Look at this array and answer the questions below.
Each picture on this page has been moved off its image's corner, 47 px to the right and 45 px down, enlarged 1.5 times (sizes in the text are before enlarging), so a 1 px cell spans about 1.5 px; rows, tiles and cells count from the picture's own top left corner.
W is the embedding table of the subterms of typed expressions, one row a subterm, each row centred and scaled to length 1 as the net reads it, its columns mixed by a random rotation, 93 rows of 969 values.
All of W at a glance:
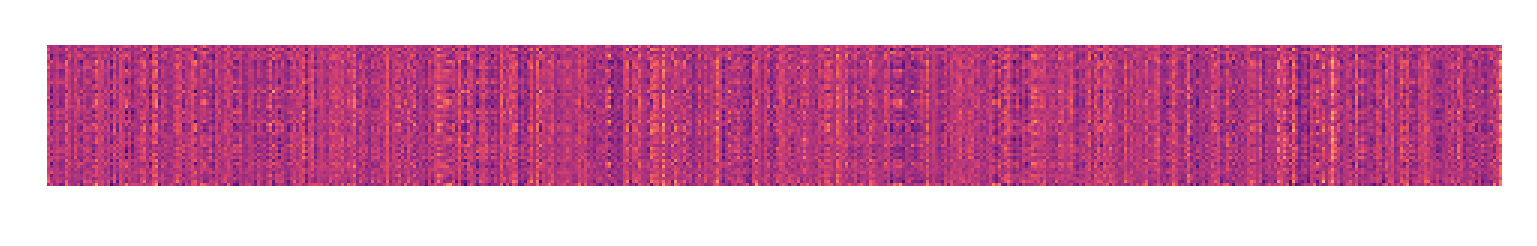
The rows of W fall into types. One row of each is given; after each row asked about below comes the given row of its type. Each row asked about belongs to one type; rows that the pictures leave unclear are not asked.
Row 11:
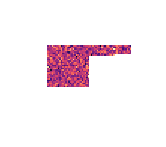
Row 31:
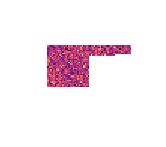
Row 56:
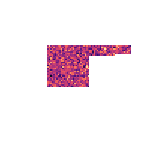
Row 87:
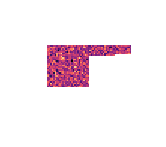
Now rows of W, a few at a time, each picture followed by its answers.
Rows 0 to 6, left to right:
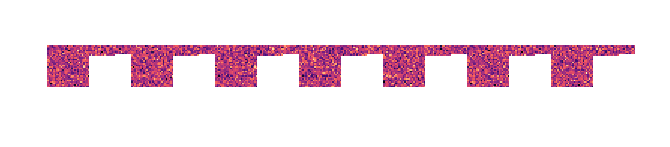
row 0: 31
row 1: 11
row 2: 56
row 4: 11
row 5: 31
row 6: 31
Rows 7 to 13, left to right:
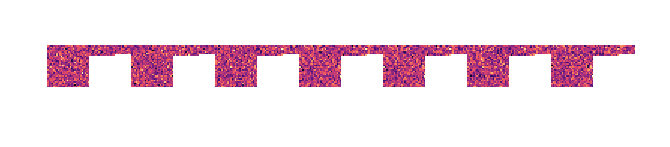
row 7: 87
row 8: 31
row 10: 11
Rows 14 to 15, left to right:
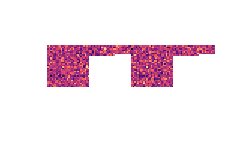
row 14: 56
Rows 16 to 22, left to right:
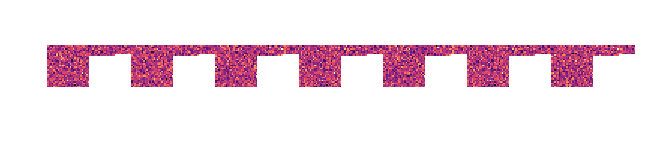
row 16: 87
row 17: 11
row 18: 11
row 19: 31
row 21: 31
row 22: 11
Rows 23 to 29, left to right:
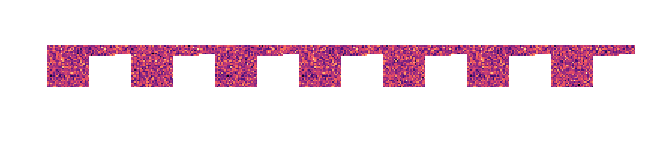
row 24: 11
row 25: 56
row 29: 31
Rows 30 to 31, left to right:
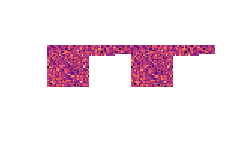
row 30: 31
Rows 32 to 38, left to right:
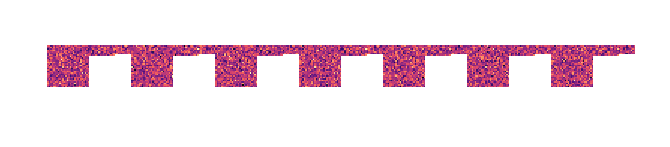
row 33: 11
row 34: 87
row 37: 87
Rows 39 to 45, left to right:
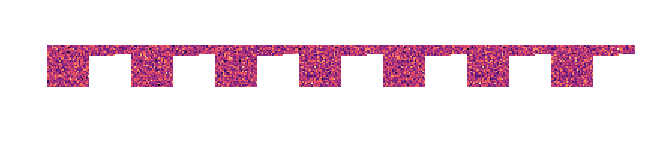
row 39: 11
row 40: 87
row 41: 87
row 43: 87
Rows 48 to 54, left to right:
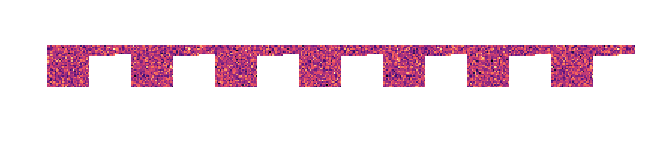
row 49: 56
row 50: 31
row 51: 31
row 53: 87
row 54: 11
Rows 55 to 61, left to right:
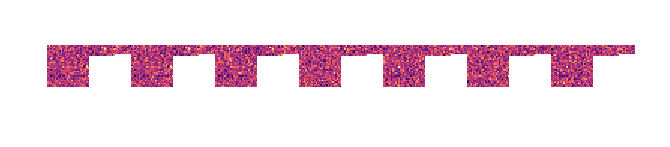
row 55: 56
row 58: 31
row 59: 31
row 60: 11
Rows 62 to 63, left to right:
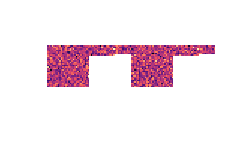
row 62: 11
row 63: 11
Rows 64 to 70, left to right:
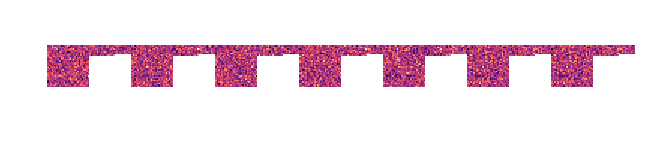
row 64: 11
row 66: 31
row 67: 11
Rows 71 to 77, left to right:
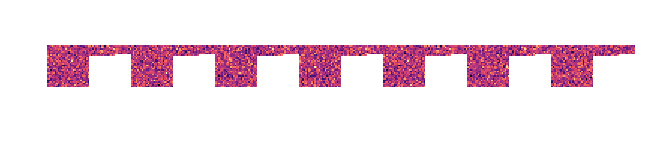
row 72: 31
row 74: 31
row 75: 11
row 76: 56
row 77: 11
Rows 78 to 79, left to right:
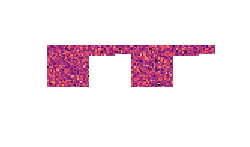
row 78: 31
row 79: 87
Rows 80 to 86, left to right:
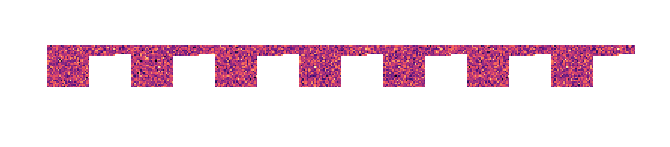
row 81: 87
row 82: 11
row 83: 31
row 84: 56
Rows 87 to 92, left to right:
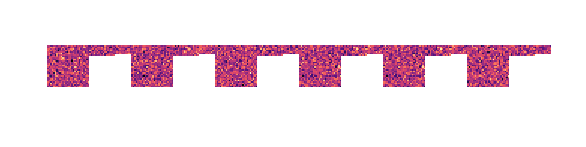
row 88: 56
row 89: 31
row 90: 56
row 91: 56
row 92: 11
